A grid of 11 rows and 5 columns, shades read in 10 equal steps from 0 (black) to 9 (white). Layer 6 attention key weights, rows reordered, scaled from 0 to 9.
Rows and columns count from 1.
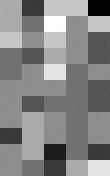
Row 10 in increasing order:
1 2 4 5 6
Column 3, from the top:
7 9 7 6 8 5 4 5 5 1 2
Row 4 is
4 3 6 5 3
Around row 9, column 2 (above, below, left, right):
6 6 2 5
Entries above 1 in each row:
4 5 5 5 5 5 5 5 5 4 5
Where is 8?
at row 5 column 3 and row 11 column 5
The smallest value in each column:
2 2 1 4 0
